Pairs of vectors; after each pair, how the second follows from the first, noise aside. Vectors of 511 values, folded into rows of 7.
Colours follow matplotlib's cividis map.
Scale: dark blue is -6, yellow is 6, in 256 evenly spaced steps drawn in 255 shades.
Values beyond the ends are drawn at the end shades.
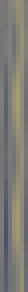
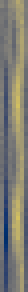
scaled up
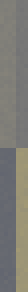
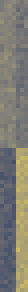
scaled up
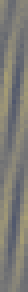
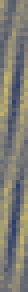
scaled up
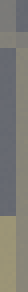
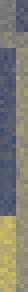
scaled up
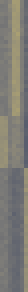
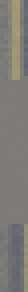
partly zeroed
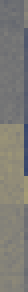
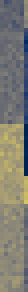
scaled up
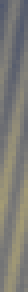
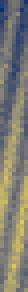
scaled up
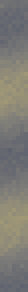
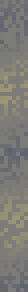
partly zeroed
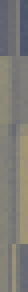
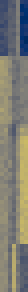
scaled up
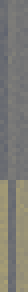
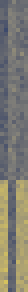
scaled up
